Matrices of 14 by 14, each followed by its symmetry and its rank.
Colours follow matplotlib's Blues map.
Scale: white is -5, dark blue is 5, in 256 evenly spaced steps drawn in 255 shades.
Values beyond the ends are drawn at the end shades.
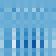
neither, rank one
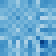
symmetric, rank two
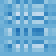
neither, rank one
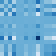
symmetric, rank one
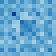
symmetric, rank three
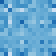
symmetric, rank three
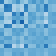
symmetric, rank two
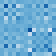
symmetric, rank two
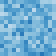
neither, full rank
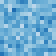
neither, full rank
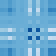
symmetric, rank one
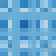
symmetric, rank one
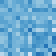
symmetric, rank three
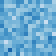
neither, full rank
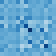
symmetric, rank three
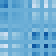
symmetric, rank one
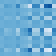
neither, rank one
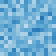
neither, full rank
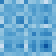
symmetric, rank two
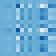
neither, rank one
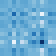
symmetric, rank two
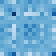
symmetric, rank two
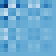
symmetric, rank one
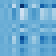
neither, rank one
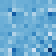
symmetric, rank three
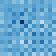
symmetric, rank three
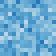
neither, full rank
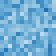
neither, full rank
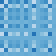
symmetric, rank one
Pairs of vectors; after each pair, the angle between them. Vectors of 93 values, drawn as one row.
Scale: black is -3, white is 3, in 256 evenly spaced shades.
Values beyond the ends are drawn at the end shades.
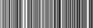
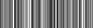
orthogonal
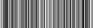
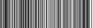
partly aligned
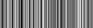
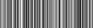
nearly opposite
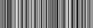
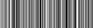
partly opposed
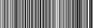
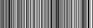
nearly opposite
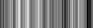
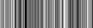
partly opposed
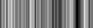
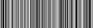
orthogonal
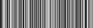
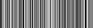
nearly parallel
